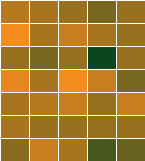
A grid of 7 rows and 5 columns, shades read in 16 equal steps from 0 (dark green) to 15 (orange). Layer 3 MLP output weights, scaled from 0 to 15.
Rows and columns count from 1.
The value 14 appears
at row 4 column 1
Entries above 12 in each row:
0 1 0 2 0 0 0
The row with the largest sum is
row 4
